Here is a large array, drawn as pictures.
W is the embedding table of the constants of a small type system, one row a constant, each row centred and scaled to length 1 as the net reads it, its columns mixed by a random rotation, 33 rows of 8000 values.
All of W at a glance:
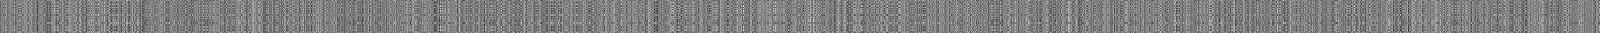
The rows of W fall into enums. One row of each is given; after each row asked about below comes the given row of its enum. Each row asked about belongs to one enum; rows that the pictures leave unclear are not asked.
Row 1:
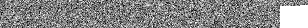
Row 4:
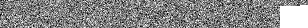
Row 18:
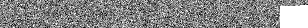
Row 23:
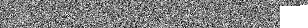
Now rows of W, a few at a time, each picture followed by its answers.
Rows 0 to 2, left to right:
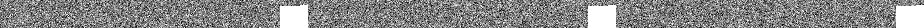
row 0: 23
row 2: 18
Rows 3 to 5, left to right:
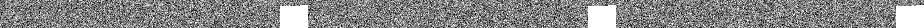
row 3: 1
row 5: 18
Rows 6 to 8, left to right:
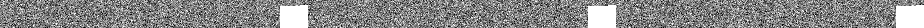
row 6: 18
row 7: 4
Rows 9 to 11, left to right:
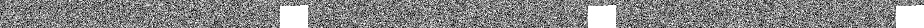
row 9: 1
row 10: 18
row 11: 18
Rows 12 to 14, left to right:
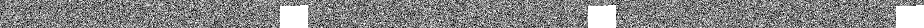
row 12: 1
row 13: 18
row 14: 4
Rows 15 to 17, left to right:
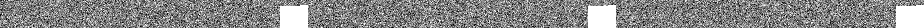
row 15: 4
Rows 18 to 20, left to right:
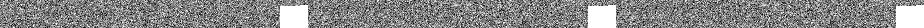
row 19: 1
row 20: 1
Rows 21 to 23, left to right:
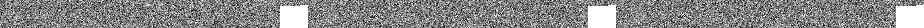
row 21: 1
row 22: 23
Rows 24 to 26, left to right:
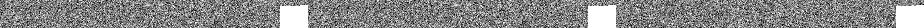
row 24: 1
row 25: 1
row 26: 18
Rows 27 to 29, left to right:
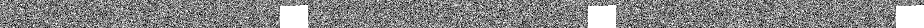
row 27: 18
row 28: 1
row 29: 18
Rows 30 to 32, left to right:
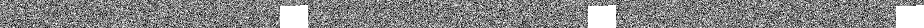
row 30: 18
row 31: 1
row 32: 4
